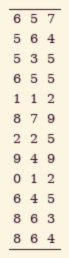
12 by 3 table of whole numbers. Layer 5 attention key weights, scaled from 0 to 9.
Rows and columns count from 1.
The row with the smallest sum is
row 9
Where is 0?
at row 9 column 1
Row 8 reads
9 4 9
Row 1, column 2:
5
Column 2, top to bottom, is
5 6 3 5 1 7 2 4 1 4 6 6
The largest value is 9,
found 3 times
